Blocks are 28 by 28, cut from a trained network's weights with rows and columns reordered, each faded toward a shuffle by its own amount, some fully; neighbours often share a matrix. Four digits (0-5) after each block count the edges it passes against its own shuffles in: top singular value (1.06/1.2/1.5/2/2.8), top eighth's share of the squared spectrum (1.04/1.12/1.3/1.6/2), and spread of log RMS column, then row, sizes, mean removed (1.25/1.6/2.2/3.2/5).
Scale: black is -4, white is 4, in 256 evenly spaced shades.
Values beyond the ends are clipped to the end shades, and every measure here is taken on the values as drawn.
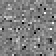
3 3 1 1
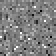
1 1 0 0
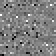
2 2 0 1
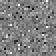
0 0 0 0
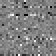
3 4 1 2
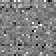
3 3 0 1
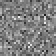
2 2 0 1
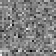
3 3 0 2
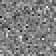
1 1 0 0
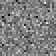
1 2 0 0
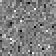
0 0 0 0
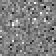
1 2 0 0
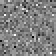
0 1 0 0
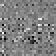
3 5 1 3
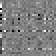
3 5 1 2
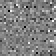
2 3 1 1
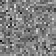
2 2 0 0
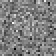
0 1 0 0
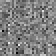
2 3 0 2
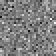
0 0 0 0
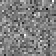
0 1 0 0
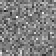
0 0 0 0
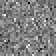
0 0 0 0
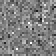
0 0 0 0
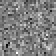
1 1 0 0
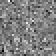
1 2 0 0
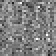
2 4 0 2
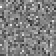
1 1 0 0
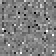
1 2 0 0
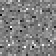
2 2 0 1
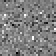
2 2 0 1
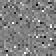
1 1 0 0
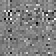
3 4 1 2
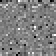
3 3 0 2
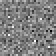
2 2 0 1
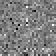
2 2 0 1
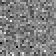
2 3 0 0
